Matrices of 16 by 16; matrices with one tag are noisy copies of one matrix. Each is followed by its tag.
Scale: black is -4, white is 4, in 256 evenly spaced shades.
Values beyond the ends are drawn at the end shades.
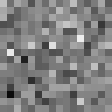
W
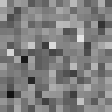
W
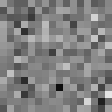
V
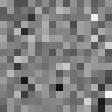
V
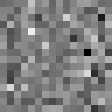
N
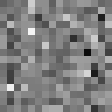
N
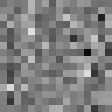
N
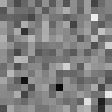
V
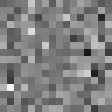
N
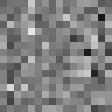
N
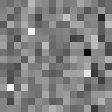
N
